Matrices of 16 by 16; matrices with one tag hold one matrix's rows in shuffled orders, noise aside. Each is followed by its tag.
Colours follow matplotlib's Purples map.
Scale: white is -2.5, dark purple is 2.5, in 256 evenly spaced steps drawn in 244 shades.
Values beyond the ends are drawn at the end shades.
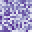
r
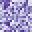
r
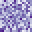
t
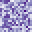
r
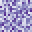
t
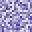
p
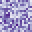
r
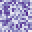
r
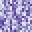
t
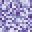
p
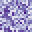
r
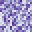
t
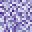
t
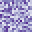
r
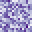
r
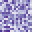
r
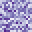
r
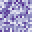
r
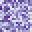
r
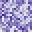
p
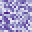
r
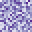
t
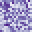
r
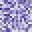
r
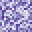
p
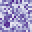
r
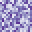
p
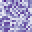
r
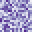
r
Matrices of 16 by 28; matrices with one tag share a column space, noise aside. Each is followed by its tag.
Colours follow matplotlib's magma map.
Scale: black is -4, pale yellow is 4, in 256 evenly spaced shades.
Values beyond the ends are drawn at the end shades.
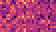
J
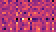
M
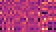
M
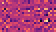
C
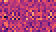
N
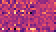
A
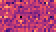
J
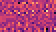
A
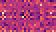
N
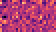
J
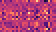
N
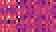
J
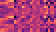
J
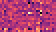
A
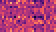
J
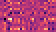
M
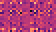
A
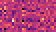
C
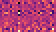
A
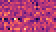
M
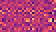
C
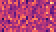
J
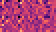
J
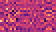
C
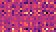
A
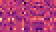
M
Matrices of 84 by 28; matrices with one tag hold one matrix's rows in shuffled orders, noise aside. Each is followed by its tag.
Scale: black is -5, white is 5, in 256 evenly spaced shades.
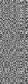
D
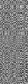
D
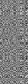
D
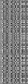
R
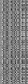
R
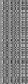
R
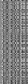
R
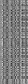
R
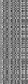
R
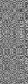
D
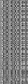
R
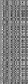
R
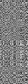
D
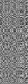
D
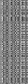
R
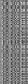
R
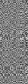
D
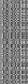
R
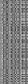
R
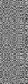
D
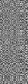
D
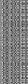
R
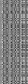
R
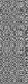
D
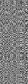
D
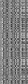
R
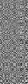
D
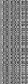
R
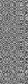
D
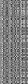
R
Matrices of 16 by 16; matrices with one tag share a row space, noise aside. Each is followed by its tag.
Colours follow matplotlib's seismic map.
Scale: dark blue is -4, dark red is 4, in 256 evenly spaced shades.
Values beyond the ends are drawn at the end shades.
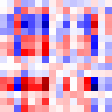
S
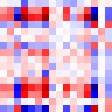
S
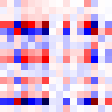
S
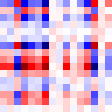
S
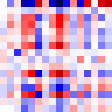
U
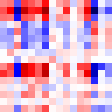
S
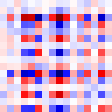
U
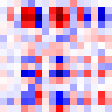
U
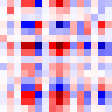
U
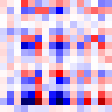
U
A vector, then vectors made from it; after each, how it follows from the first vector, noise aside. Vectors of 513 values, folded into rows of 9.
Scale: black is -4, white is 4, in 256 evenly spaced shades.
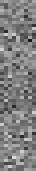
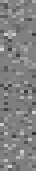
partly zeroed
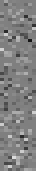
partly zeroed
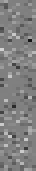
partly zeroed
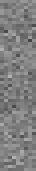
shrunk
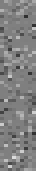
partly zeroed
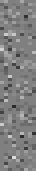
partly zeroed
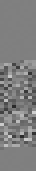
partly zeroed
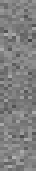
shrunk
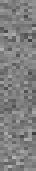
shrunk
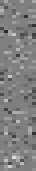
partly zeroed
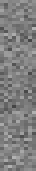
shrunk
